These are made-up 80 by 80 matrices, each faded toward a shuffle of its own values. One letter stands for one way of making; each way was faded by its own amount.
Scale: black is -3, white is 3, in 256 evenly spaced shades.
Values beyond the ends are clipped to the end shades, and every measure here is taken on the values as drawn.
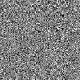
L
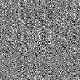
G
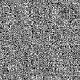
L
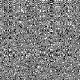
G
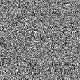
L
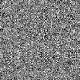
L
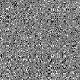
G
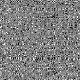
G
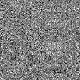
L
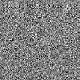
L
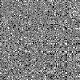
G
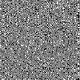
G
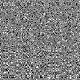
G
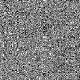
L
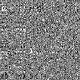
L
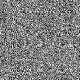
L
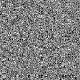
L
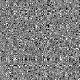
G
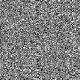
L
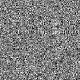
L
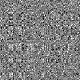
G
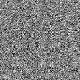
L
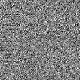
L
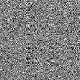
G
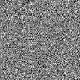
L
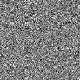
L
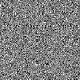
L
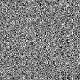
L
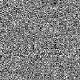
L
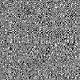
G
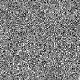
L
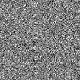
L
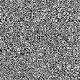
L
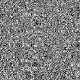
L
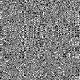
G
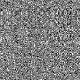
L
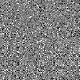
G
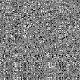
G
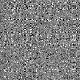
G
